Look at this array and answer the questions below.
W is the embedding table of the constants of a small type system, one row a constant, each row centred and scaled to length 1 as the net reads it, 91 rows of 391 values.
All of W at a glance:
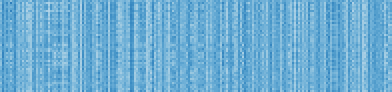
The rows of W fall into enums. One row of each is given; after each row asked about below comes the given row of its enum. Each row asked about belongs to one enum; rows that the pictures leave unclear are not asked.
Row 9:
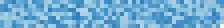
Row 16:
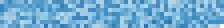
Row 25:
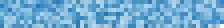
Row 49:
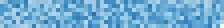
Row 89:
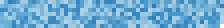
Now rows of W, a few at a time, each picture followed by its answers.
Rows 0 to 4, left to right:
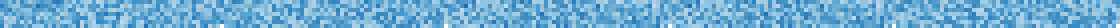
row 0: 25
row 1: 89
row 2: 49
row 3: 49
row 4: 9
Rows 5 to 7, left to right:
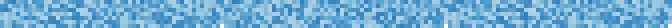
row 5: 9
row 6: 89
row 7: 9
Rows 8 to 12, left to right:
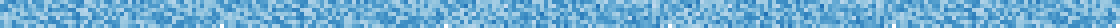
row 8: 9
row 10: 49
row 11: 49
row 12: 9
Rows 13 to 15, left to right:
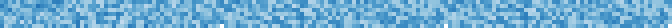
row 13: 25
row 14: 9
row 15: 9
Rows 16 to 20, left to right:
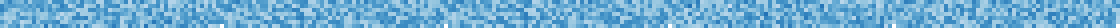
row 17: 9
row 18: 9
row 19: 49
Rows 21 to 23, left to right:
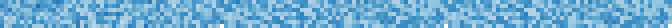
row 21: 25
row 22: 9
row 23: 9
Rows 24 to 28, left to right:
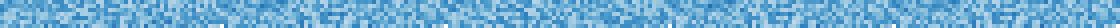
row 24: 16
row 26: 9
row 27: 25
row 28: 25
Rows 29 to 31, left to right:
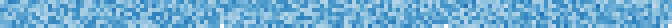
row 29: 89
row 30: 16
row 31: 49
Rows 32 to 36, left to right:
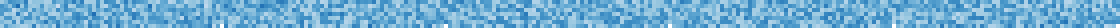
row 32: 49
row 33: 25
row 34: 9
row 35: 89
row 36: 16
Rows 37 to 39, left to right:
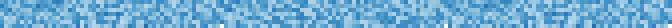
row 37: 25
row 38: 9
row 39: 25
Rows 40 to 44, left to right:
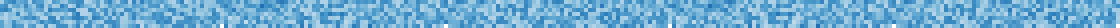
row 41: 25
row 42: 89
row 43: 25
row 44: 89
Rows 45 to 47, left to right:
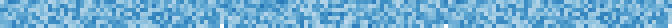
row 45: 89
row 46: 25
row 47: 89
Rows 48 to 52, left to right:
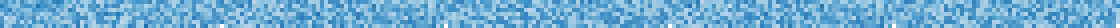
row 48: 25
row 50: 9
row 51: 49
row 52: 89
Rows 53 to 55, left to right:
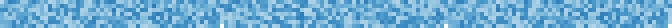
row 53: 89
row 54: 9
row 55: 89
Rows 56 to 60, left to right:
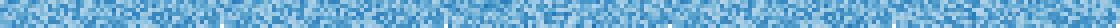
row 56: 89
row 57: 89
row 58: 25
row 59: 89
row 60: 9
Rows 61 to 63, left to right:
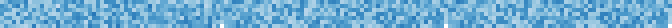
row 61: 49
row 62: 89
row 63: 89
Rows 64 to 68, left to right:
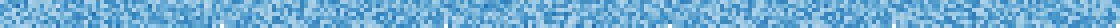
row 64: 49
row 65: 89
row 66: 25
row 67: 89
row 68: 9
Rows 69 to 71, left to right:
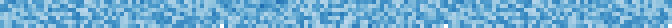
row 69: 9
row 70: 25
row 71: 9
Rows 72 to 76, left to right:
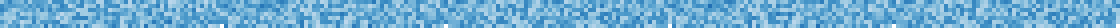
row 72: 16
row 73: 25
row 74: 89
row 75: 25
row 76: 89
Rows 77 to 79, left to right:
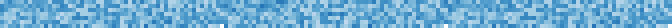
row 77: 16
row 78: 25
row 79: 16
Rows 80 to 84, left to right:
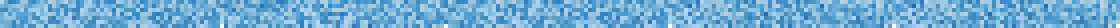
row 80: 89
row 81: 25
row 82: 89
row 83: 49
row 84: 49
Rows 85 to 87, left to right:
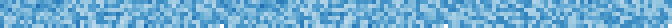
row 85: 25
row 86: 25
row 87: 9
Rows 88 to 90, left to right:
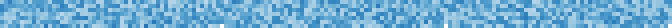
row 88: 16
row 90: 9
